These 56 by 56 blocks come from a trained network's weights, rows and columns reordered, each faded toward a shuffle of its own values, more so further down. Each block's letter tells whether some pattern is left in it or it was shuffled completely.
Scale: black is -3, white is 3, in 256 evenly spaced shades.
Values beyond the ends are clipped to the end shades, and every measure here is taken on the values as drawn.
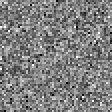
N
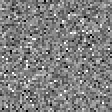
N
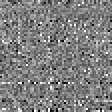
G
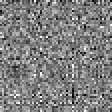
G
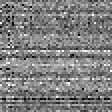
G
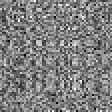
G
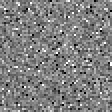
N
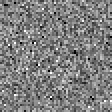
N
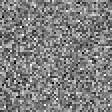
N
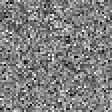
N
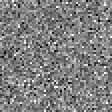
N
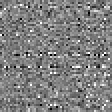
G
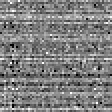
G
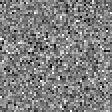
N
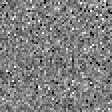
N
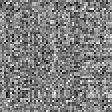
G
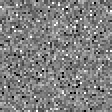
N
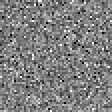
N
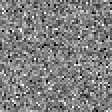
N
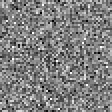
N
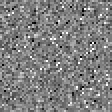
N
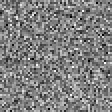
N
